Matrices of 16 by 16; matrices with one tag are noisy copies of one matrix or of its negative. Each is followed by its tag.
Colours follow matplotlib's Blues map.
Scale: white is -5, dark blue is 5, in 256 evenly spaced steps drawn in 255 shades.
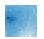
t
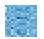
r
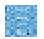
r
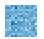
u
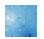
t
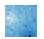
t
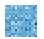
u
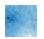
t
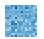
u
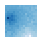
t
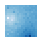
t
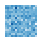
u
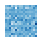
u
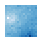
t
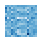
r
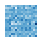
u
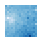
t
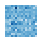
u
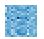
r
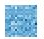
u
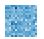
u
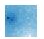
t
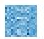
r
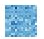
u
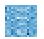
r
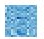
r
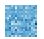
u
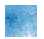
t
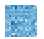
u
